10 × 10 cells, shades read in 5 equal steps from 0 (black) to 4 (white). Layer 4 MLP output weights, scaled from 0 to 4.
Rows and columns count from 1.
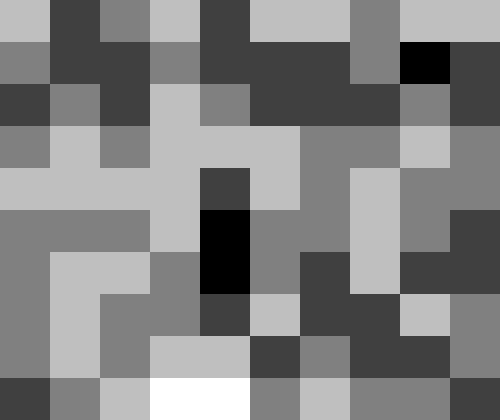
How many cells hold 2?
37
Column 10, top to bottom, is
3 1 1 2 2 1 1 2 2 1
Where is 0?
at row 2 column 9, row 6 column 5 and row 7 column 5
